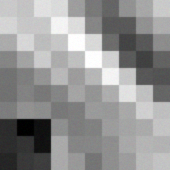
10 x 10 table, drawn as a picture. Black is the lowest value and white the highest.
Ninth with the lowest average: bottom left. Grain: diagonal, down to the right. Odd patch: lower, in the bottom left. Mirror symmetry: none.
